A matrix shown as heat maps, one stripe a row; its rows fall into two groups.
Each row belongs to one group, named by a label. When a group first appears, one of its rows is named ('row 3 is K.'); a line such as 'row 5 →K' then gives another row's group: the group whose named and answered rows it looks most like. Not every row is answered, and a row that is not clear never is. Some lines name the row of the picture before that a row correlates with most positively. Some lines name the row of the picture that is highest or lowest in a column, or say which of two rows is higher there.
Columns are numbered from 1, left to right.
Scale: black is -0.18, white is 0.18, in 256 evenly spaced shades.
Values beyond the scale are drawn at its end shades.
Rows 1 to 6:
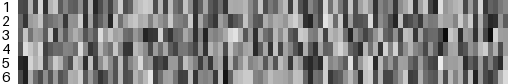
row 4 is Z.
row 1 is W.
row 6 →W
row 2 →W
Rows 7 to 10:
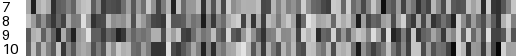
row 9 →W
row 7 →W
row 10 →Z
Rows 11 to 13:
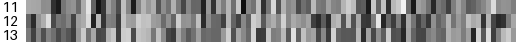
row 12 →W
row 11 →Z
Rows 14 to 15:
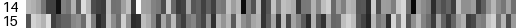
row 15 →Z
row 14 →Z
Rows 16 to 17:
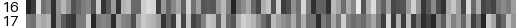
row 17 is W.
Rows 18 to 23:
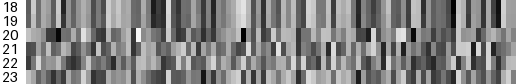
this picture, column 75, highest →20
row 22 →W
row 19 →Z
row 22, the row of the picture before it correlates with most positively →17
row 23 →Z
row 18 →Z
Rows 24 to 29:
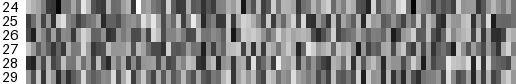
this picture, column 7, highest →25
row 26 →W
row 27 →Z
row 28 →W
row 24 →Z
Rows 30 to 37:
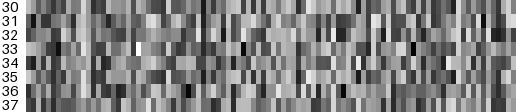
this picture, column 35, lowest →34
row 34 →W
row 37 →W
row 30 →Z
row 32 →W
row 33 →Z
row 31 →W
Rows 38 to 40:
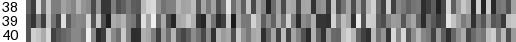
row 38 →W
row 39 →W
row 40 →Z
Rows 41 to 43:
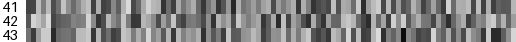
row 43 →W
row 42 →Z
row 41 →W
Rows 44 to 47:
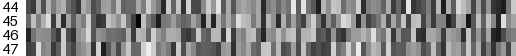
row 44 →W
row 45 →Z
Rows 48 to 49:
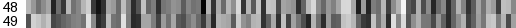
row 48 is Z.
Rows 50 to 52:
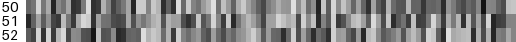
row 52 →W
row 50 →W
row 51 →W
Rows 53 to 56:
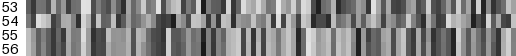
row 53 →W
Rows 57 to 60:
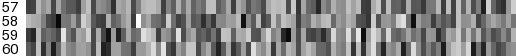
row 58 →Z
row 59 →W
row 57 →W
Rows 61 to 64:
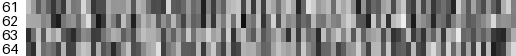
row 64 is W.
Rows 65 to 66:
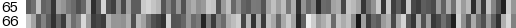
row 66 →Z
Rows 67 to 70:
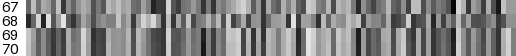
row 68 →W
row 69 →Z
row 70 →Z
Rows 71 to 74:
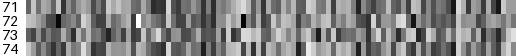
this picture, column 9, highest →74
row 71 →Z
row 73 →W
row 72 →Z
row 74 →Z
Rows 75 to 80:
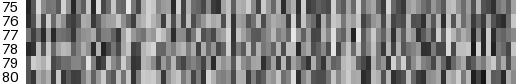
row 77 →W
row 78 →W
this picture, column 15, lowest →79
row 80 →W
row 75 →W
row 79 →Z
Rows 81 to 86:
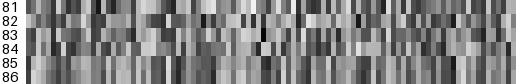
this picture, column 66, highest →85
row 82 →Z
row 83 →W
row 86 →Z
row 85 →Z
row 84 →W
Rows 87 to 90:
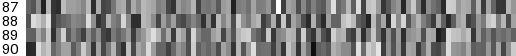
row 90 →W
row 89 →W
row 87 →W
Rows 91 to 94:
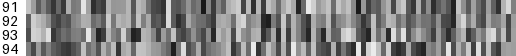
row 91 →Z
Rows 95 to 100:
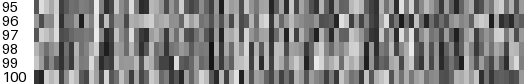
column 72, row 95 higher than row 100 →Yes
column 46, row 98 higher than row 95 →No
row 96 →W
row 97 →Z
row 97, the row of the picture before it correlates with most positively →93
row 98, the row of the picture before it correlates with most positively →91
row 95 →Z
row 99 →Z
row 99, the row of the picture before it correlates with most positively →91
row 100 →W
